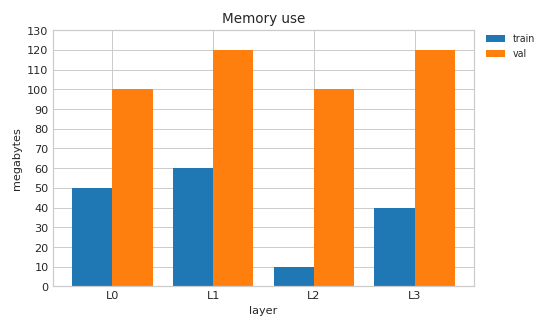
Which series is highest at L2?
val
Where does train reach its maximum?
L1
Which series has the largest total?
val
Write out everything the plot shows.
Title: Memory use
x-axis: layer, ticks L0 L1 L2 L3
y-axis: megabytes, ticks 0 10 20 30 40 50 60 70 80 90 100 110 120 130
Legend: train, val
Values:
train: 50 60 10 40
val: 100 120 100 120
